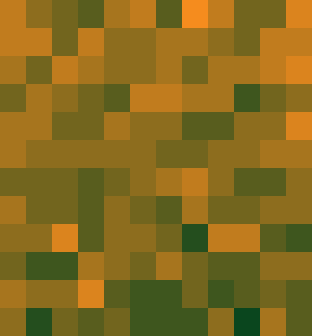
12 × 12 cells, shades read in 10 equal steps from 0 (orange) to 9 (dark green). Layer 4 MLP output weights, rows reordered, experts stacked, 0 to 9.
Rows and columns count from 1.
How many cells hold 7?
10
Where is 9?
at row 12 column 10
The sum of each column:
42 54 52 53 52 52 54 52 50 62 49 43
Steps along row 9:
same down up down same up up down same up up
